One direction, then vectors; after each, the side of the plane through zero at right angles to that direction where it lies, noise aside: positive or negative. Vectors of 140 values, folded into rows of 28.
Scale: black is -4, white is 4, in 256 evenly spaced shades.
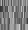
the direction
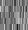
negative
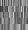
positive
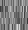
positive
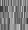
positive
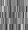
negative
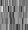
negative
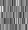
negative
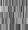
negative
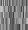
negative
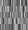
negative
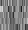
negative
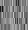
positive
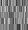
negative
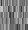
negative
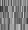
positive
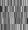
positive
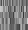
negative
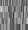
negative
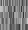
negative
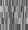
negative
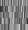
positive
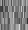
positive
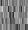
negative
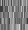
positive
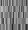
negative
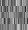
positive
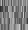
positive
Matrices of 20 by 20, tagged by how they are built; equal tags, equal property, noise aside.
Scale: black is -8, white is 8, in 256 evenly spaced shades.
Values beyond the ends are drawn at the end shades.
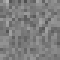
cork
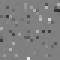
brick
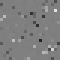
brick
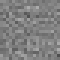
cork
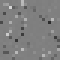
brick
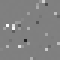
brick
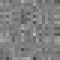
cork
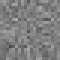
cork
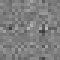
cork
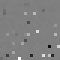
brick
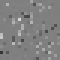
brick
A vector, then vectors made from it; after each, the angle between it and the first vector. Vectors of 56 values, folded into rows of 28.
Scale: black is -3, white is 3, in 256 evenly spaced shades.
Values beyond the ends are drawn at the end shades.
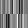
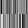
partly opposed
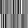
partly opposed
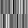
nearly opposite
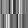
nearly opposite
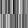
nearly opposite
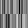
nearly parallel
